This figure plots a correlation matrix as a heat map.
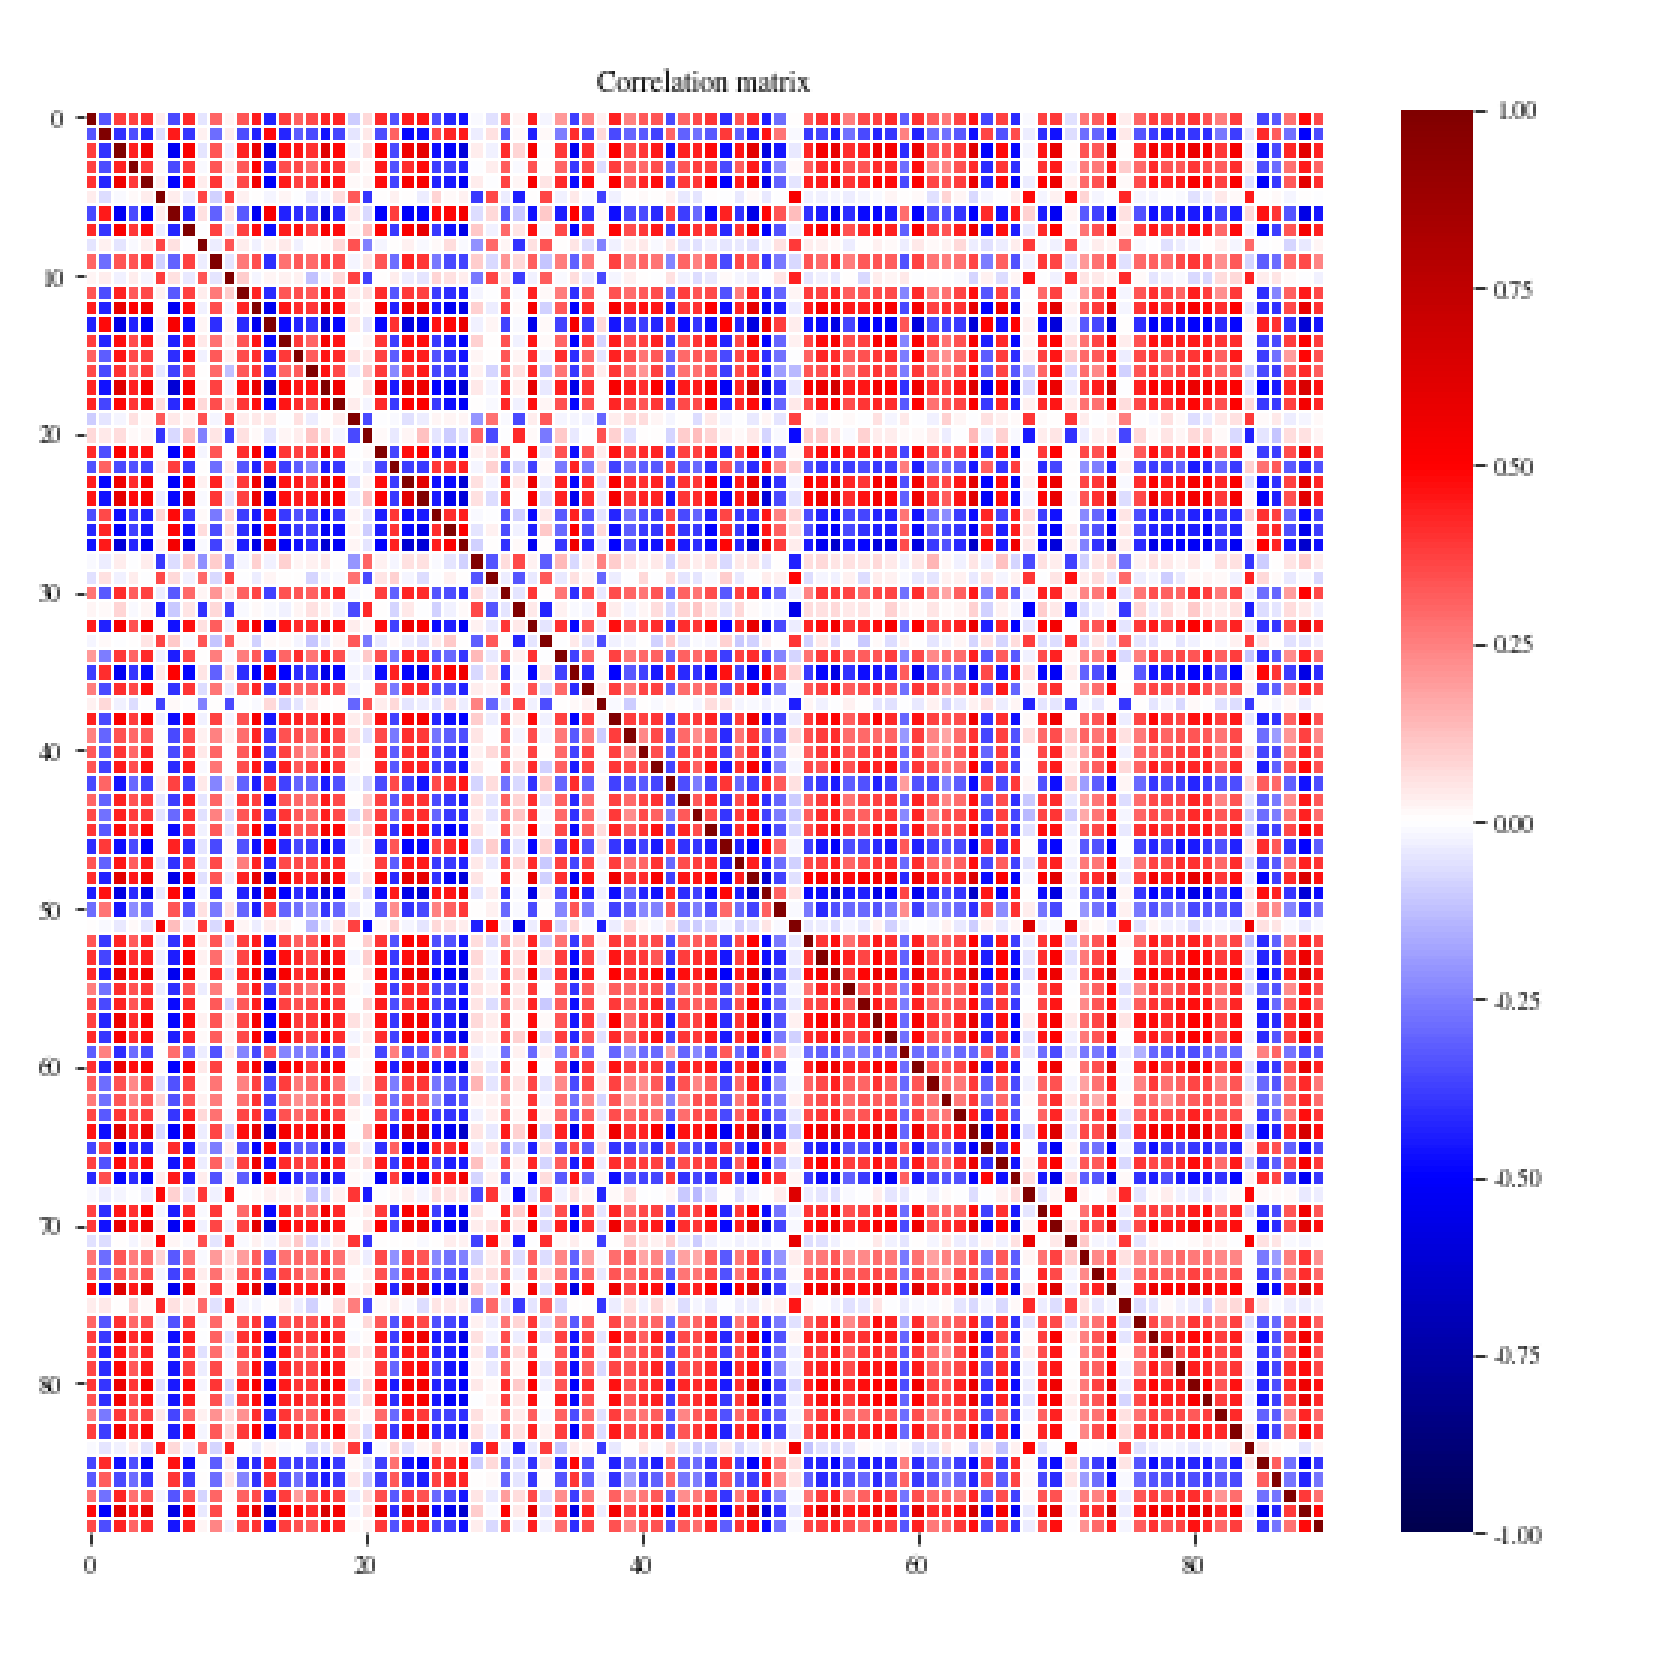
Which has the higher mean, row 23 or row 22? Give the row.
23
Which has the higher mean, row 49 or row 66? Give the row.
66
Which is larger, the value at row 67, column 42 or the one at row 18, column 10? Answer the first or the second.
the first
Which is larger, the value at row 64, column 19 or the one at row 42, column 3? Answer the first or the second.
the first
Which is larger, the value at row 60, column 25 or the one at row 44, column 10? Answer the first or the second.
the second
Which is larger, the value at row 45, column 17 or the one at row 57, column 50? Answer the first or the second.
the first
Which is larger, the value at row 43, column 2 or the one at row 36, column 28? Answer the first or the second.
the first
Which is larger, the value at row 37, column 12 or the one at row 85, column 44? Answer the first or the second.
the first
